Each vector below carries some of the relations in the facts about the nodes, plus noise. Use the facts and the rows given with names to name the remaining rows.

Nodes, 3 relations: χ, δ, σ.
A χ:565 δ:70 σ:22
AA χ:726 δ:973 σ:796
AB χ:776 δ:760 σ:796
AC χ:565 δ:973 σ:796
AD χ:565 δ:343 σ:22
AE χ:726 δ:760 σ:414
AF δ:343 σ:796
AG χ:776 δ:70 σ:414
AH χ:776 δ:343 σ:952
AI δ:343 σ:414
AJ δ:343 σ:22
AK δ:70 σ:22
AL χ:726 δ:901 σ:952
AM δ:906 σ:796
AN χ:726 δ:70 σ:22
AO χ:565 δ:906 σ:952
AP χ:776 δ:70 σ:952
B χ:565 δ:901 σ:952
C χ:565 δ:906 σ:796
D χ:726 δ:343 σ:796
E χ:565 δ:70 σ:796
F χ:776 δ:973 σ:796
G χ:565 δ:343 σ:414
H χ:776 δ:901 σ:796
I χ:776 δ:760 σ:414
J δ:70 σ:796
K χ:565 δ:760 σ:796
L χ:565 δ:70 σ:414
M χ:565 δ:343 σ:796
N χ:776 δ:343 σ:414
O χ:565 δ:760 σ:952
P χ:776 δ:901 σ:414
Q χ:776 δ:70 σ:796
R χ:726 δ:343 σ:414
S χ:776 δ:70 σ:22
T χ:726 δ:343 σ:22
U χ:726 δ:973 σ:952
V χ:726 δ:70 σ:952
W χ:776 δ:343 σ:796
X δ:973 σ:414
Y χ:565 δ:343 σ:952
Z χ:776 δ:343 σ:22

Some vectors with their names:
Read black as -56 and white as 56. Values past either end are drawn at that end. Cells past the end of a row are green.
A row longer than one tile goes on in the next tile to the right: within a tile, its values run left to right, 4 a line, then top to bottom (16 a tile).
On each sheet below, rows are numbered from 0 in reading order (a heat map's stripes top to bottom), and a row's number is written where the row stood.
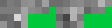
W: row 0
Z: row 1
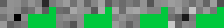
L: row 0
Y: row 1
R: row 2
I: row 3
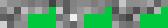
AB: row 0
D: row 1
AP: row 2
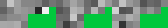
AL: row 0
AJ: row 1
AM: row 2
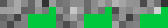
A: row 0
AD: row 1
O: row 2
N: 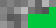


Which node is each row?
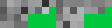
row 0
V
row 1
F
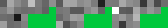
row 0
AG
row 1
J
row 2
C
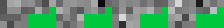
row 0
AK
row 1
E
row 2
AC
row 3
AO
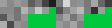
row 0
K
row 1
B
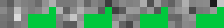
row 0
T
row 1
M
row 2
AI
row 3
AN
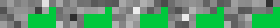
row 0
AH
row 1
AE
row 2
H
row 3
AF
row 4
Q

